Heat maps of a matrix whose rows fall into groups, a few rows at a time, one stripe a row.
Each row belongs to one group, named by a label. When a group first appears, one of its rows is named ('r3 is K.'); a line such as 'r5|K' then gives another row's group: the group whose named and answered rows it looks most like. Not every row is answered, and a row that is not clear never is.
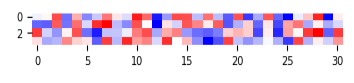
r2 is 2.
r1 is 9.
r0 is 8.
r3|2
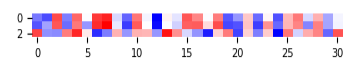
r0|9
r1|9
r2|2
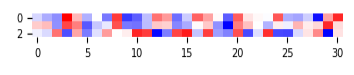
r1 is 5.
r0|5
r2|8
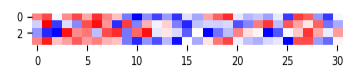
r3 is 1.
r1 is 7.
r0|1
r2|2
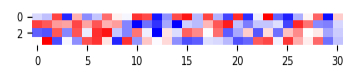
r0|8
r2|9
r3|7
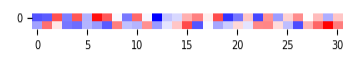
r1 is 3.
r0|9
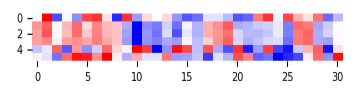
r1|1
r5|2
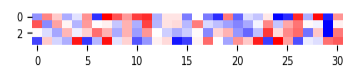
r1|7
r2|7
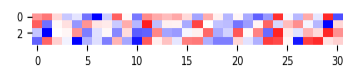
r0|3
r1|7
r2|5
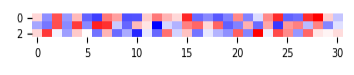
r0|3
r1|9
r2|3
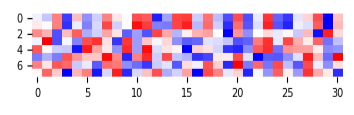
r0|8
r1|8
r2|5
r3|7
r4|7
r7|3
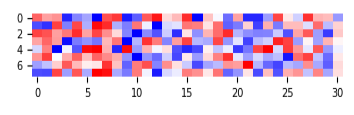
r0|3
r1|9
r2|1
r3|3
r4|7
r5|1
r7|9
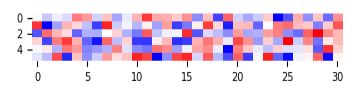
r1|5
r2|3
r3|5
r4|5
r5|8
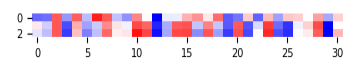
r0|9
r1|8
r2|8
